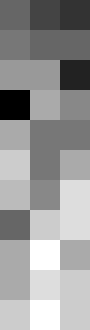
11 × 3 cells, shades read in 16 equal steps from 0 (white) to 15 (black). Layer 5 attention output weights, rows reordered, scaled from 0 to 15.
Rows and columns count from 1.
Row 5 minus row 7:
1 1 6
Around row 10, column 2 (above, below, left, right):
0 0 5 3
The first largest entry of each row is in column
3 2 3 1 2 2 2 1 1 1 1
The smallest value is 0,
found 2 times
